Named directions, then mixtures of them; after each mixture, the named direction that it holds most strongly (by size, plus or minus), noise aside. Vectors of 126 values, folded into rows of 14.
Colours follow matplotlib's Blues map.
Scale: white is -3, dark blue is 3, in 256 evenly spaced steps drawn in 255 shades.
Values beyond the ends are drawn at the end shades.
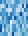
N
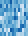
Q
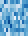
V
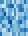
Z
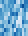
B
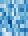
Z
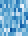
Q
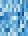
Q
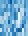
Q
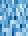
N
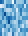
Z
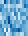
V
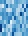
N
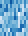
Q
